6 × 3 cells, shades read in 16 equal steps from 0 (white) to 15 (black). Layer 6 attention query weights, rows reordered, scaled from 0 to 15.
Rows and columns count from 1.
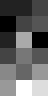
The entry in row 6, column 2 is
0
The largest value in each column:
15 13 15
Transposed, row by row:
13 15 13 11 7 6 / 13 11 5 8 9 0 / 11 10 15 10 6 2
